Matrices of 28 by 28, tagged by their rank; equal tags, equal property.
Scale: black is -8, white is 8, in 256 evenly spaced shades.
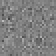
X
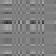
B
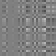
B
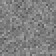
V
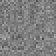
X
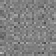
X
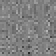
X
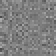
X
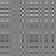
B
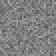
V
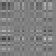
B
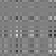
B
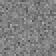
V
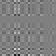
B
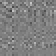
X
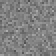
V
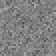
V
